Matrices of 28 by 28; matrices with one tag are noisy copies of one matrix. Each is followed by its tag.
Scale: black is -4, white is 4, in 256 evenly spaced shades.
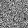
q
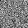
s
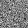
q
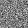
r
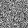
q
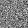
r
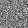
r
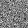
q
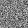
r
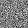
r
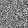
r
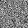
s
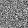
r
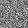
r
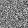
r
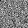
s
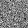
q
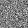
r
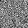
s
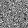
q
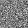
r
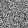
q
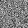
s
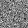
q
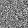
r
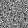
q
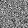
s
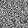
s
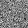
q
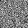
s
